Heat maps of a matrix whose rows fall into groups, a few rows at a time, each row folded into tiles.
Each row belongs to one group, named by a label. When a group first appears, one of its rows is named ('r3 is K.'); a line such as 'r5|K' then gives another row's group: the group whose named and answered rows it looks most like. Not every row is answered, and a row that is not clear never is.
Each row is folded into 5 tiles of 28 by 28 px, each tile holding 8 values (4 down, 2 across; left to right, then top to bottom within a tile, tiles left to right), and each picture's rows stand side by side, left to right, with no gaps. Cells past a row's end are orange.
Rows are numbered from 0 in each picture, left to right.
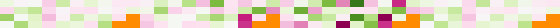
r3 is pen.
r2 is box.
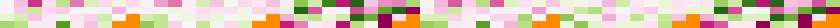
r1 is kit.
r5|box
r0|kit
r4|pen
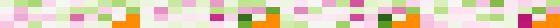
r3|box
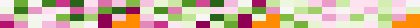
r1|box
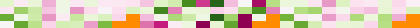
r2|pen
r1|box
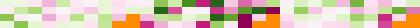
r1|box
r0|pen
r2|box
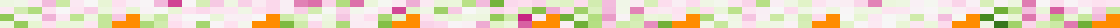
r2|kit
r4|pen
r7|pen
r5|pen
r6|kit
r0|pen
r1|kit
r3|box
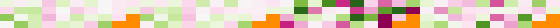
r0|pen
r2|box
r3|kit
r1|pen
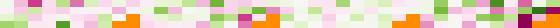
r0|kit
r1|box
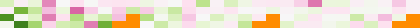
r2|kit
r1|pen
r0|pen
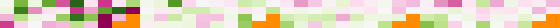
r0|box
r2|kit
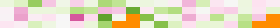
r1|pen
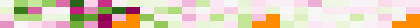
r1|pen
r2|kit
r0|box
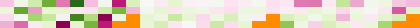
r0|box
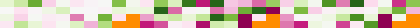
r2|box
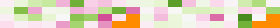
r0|box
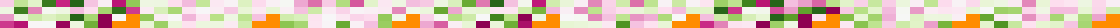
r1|pen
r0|box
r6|pen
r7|pen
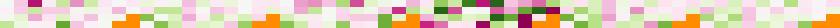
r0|kit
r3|box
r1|pen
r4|pen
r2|kit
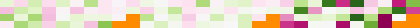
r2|box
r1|pen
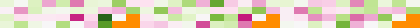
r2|kit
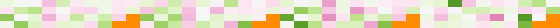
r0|pen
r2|pen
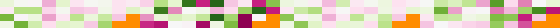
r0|pen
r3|box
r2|pen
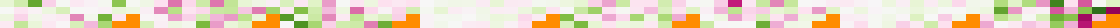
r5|kit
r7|box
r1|kit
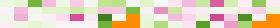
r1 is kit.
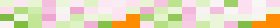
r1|pen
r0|pen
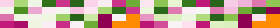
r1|box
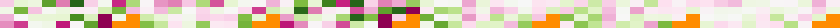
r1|kit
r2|box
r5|kit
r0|box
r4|pen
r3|pen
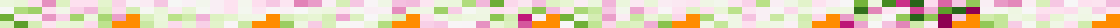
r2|kit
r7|kit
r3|box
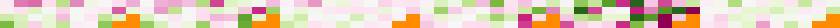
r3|box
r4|box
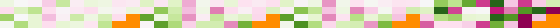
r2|pen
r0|pen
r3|box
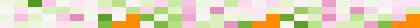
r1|pen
